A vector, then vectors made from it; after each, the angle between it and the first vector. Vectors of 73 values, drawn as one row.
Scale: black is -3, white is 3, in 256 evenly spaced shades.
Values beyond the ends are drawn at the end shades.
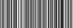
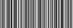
nearly parallel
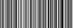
nearly parallel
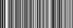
orthogonal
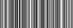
partly opposed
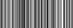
partly opposed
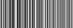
partly opposed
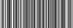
partly aligned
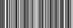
partly aligned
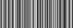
partly opposed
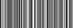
orthogonal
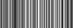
orthogonal
